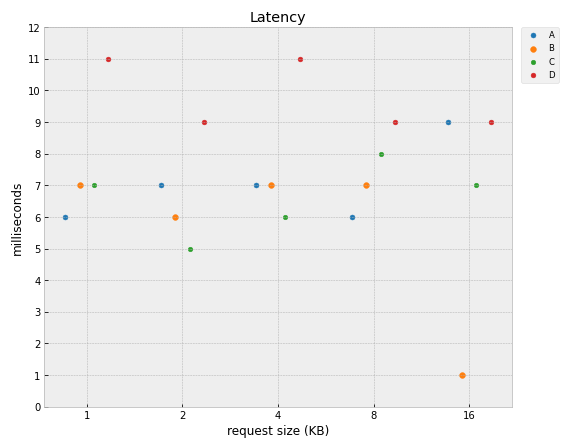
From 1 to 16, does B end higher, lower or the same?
lower
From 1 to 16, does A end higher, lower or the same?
higher
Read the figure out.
Title: Latency
x-axis: request size (KB), ticks 1 2 4 8 16
y-axis: milliseconds, ticks 0 1 2 3 4 5 6 7 8 9 10 11 12
Legend: A, B, C, D
Values:
A: 6 7 7 6 9
B: 7 6 7 7 1
C: 7 5 6 8 7
D: 11 9 11 9 9
